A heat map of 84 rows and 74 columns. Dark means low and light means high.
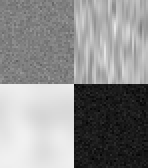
It is made of 2 by 2 panels. Panel 1,1: middling, fine-grained, faint in contrast. Panel 1,2: high, streaked downward. Panel 2,1: very high, smooth, faint in contrast. Panel 2,2: very low, fine-grained, faint in contrast.
